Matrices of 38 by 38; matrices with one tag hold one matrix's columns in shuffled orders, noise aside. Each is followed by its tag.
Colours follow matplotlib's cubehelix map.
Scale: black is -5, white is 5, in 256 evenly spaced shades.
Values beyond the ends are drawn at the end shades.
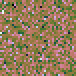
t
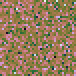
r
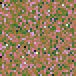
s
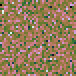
t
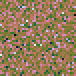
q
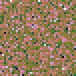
r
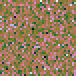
r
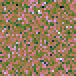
t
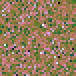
s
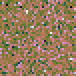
t
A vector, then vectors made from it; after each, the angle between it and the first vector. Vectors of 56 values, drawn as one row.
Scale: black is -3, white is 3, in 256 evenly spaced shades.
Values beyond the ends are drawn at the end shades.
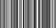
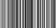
orthogonal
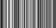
orthogonal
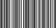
partly aligned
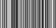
partly aligned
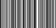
partly aligned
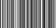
orthogonal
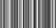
nearly parallel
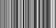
nearly parallel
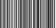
orthogonal
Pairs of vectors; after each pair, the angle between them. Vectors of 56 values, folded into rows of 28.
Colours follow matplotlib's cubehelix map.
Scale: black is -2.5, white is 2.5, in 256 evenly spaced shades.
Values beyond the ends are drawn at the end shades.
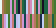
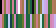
nearly opposite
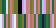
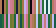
orthogonal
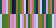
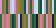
nearly opposite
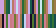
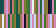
nearly opposite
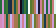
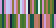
nearly opposite
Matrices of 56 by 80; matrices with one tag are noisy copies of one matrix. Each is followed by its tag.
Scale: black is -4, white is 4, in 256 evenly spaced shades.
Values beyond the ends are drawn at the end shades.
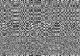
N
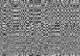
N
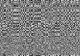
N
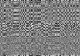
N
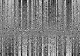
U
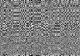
N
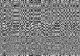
N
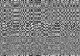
N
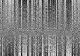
U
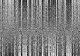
U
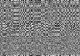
N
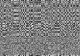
N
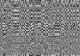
N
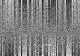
U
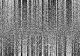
U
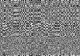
N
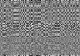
N
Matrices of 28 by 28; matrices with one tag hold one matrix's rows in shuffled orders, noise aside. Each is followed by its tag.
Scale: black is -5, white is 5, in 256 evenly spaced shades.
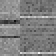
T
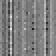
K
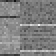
T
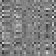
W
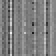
K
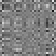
W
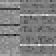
T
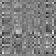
W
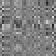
W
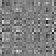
W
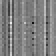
K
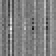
K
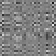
W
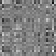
W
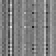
K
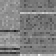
T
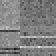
T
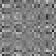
W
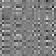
W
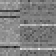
T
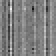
K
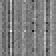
K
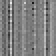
K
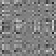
W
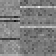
T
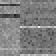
T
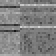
T
